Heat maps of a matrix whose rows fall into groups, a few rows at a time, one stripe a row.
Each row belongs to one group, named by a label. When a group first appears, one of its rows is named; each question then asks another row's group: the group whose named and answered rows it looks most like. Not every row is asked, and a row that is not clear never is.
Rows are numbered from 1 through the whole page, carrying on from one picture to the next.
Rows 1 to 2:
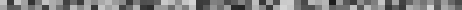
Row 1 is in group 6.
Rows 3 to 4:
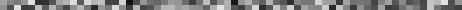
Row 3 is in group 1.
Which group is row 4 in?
6
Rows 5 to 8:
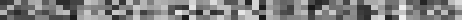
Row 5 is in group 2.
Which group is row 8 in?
2
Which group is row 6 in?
2
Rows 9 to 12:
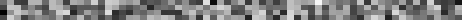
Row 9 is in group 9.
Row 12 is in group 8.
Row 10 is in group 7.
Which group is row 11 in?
7
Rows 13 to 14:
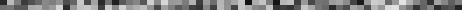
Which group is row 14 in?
9
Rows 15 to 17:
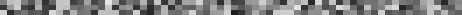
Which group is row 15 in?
7
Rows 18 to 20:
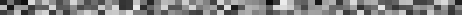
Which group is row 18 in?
8
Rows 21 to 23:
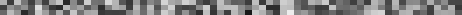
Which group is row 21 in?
6
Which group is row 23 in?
8
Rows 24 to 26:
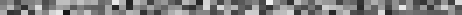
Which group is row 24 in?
1
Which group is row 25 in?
8
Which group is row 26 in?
6
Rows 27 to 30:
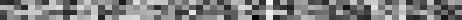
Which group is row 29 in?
2
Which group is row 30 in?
9
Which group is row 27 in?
2
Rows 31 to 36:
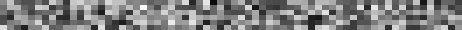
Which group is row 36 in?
1
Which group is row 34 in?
2
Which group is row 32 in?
9
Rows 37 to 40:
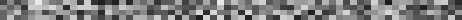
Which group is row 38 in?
9
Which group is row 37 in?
8
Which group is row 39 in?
7
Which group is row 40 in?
8
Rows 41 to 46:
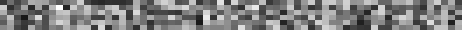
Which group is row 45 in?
1
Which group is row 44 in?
8
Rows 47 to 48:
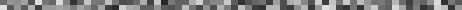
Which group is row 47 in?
7
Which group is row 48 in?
1
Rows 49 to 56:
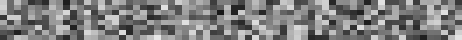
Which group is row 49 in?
6
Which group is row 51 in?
1
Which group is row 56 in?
2
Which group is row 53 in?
6
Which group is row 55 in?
1
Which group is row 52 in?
7
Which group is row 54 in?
7
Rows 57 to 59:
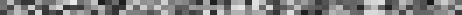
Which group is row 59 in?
8
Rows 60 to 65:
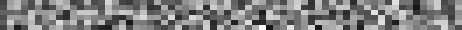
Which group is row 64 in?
1
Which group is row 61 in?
7
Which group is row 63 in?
2
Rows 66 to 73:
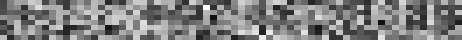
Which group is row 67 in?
9
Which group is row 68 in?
1
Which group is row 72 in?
2
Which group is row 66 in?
2
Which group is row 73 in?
6
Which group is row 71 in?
2
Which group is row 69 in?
9
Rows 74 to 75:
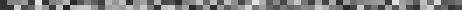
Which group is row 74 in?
7
